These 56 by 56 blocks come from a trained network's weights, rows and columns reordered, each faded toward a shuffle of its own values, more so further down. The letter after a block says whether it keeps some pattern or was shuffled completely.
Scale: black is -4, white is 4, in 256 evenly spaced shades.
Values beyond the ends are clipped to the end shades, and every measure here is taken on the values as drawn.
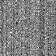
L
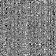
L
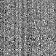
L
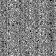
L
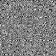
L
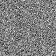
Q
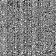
L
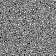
Q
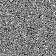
Q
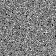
Q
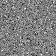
Q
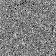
Q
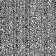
L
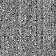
L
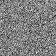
Q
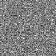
L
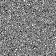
Q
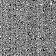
L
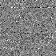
L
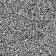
Q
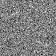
Q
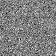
Q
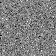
Q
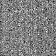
L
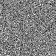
Q
